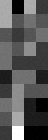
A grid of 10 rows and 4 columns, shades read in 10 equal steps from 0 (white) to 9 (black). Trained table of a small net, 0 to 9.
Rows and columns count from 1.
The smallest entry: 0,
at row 10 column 2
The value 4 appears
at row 4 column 3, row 7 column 2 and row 8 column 2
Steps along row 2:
up down up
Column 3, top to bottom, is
3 5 6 4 7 5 6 8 8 9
